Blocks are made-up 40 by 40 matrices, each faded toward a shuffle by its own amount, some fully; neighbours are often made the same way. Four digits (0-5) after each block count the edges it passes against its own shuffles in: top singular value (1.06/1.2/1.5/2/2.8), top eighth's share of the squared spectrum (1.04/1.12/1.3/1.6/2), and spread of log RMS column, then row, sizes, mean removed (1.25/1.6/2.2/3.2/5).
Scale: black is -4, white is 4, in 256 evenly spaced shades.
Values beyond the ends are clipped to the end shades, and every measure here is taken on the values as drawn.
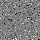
1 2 0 0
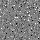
0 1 0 0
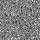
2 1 0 0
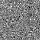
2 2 0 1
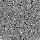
0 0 0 0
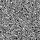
0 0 0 0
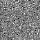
2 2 0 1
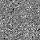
2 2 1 1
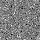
0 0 0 0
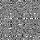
3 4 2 2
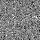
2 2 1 0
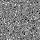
0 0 0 0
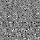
3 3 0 1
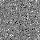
0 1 0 0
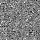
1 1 0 0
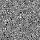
2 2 0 1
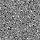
0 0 0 0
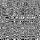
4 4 2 3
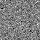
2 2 0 0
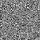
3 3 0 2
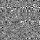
3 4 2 2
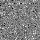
2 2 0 1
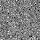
1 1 0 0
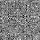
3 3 0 1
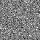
1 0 0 0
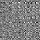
4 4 2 2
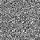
3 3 1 1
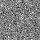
0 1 0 0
